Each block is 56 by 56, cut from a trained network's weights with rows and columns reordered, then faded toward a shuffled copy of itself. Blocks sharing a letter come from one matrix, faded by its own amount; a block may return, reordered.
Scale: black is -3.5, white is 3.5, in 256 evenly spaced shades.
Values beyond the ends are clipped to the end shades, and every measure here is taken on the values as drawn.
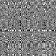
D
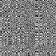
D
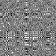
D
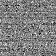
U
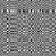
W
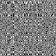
D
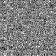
U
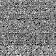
U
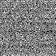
U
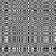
W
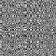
D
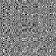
D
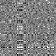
D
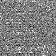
U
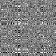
D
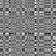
W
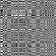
W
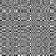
W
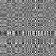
W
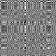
W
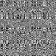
D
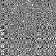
D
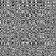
D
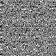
U
